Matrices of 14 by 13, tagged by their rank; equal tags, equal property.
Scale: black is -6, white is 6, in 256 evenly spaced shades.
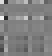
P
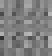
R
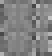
R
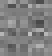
R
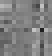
R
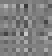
R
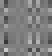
P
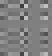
P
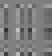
P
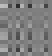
P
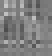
R
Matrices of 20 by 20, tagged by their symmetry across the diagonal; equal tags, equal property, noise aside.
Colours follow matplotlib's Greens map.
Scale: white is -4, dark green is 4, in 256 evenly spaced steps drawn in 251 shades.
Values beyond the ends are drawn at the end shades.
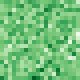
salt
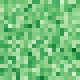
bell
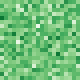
bell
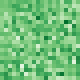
salt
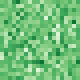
bell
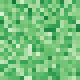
salt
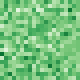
bell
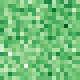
salt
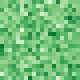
bell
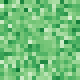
salt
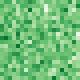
bell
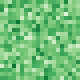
salt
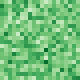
bell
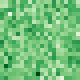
bell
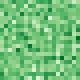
salt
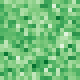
salt
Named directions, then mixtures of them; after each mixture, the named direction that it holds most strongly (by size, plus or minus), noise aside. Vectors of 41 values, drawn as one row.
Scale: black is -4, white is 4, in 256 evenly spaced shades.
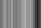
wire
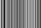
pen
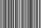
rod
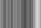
wire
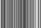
wire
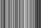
wire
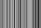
rod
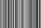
rod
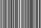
rod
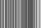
pen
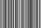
rod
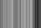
wire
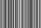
rod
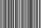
rod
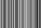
rod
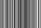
rod
